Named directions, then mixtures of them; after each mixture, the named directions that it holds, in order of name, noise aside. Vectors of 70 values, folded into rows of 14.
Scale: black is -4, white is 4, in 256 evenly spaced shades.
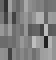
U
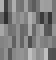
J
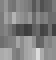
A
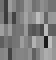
U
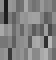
J, U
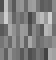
J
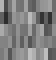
J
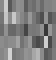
A, U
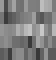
A, J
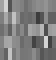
U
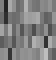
J, U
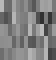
J, U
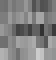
A, U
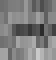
A, U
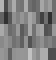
J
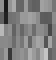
J, U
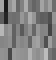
J, U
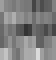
A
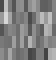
J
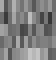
A, J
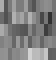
A, J
